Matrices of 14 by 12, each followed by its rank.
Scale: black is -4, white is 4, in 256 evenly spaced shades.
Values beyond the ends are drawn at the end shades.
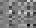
two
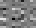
two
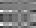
one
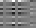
one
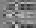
two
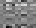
two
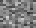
full rank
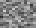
full rank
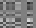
one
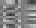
two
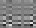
one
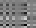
one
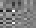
two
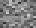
full rank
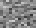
full rank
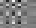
one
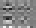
two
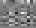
two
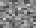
full rank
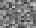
full rank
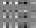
one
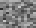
full rank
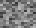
full rank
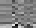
two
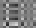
one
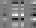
one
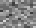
full rank
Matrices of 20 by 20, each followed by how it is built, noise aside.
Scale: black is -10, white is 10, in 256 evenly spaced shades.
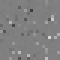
sparse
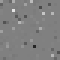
sparse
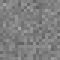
noise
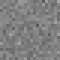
noise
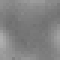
smooth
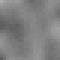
smooth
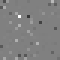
sparse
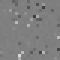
sparse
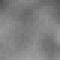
smooth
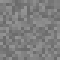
noise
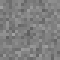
noise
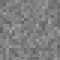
noise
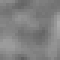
smooth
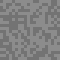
noise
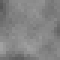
smooth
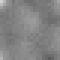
smooth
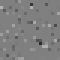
sparse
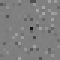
sparse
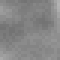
smooth
